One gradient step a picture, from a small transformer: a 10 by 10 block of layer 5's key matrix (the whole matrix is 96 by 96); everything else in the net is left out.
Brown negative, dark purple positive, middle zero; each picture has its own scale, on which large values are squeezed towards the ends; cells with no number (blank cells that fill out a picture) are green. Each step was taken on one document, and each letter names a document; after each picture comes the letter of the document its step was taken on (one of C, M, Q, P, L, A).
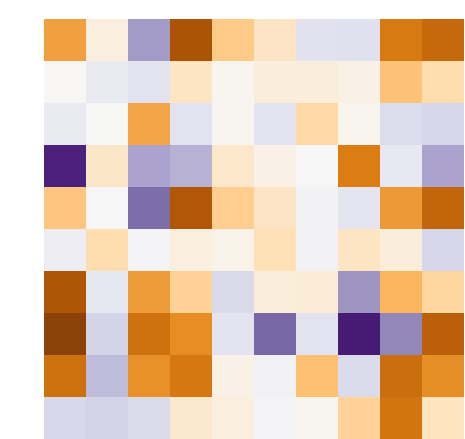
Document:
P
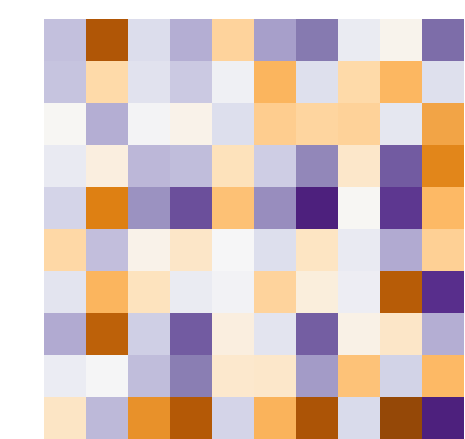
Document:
P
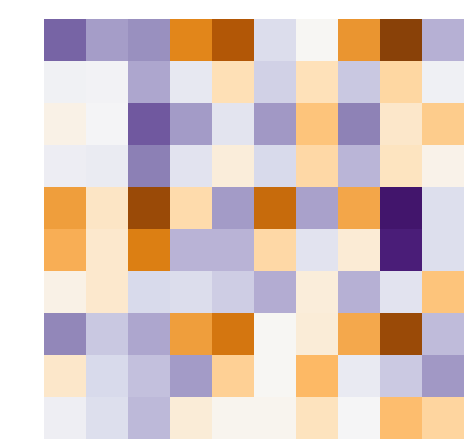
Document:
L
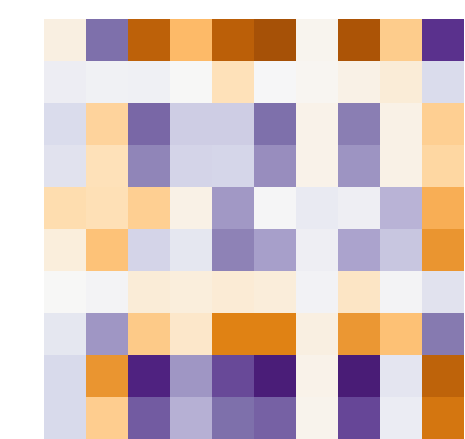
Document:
L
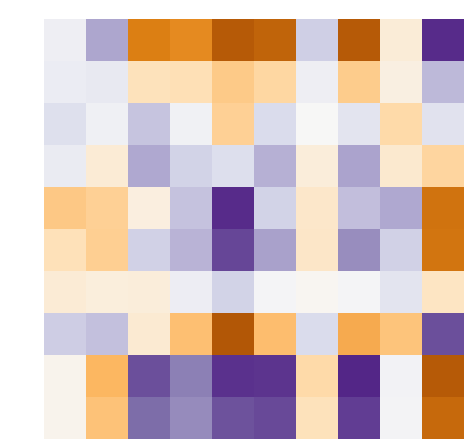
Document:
L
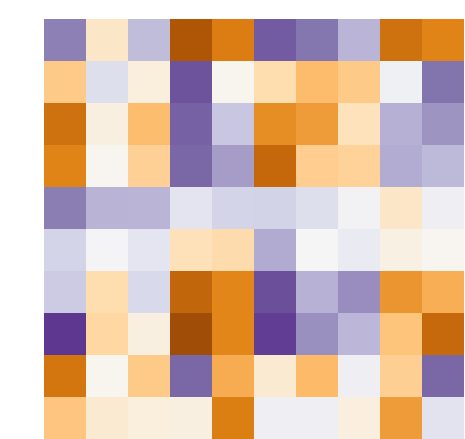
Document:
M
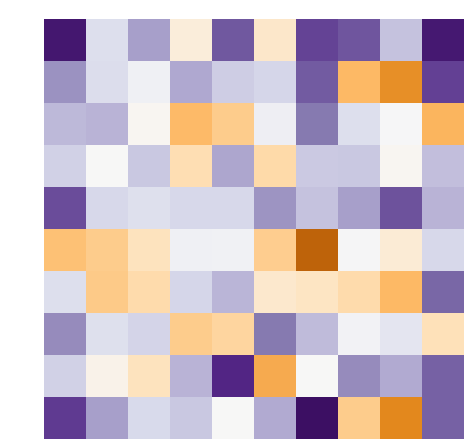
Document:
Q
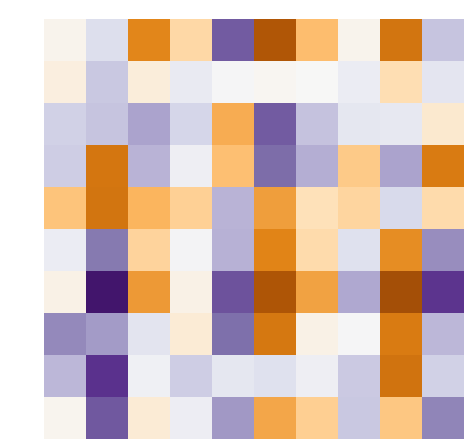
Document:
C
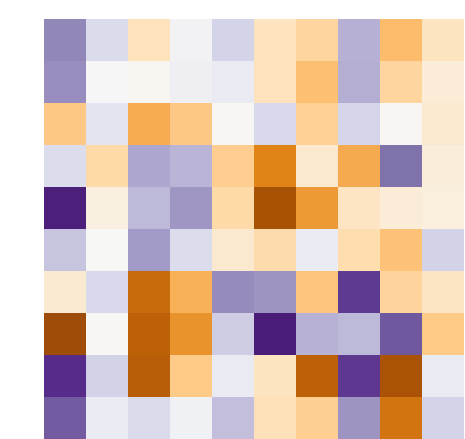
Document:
P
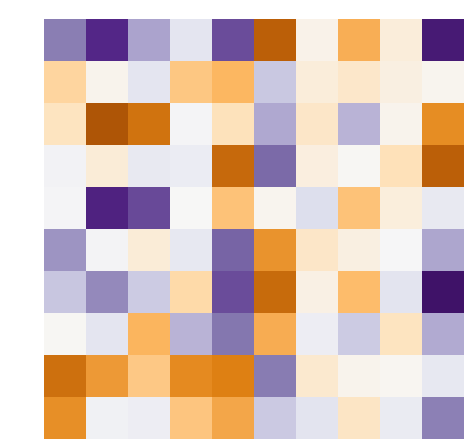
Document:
C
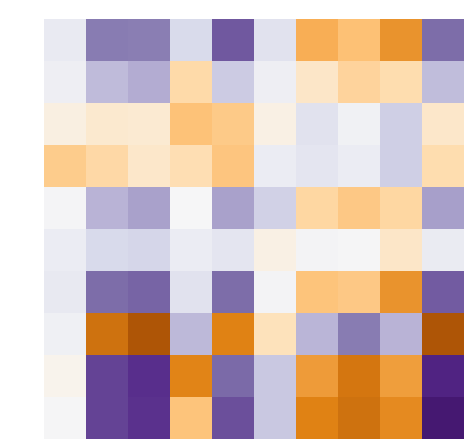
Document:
C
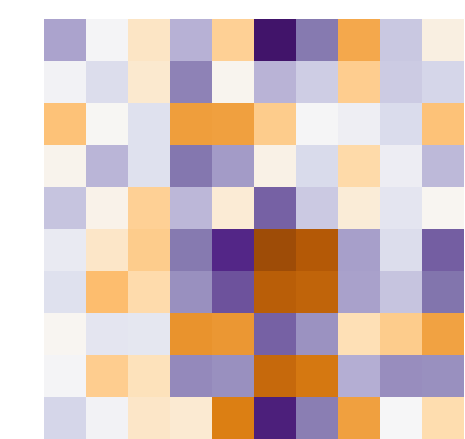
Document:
Q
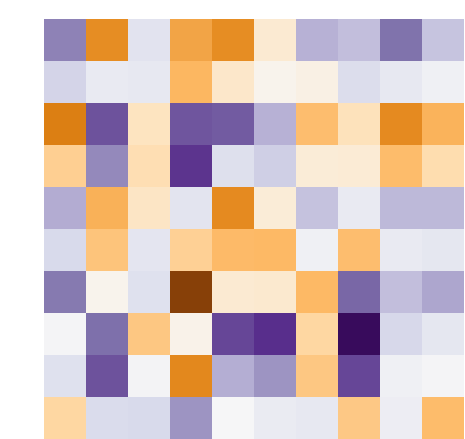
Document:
P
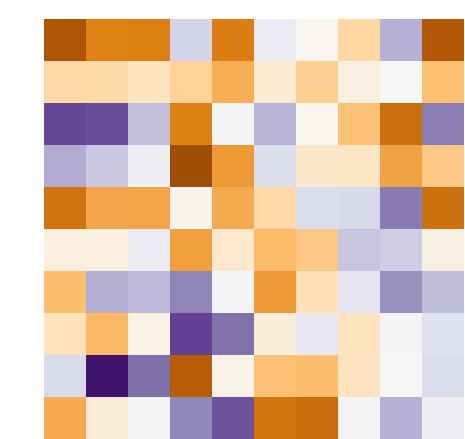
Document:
Q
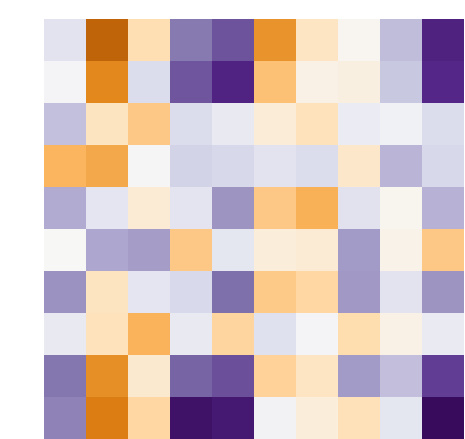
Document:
Q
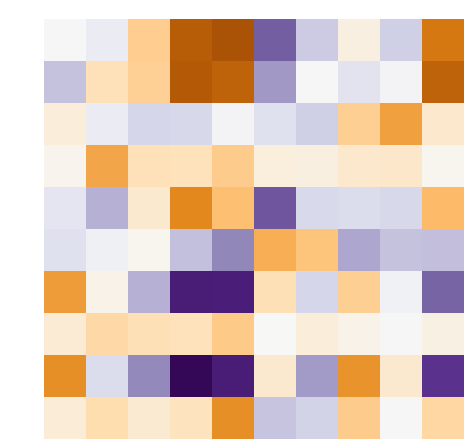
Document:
Q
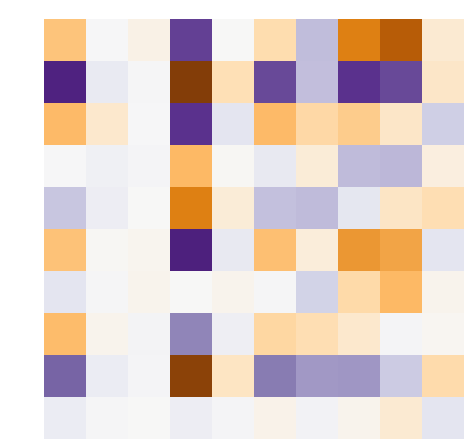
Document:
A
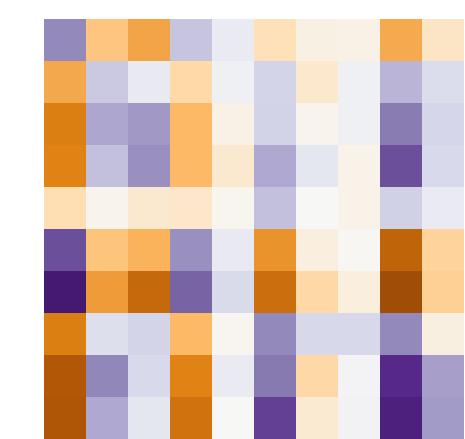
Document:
C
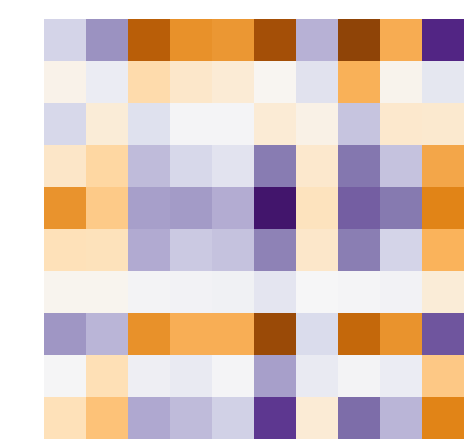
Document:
L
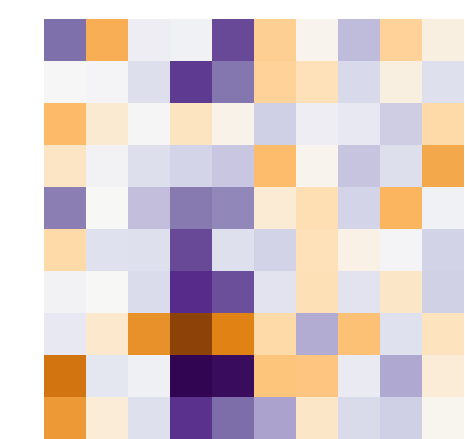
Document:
L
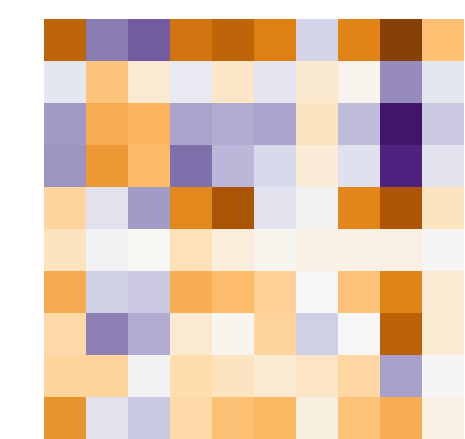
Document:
M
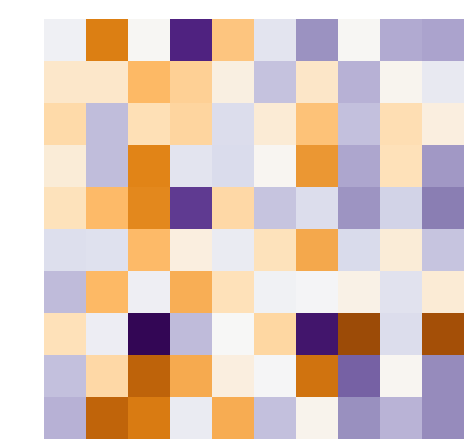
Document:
P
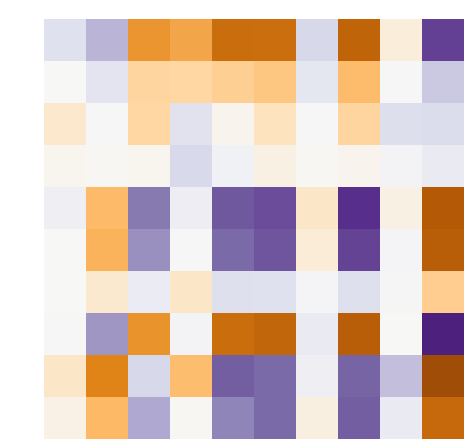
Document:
L
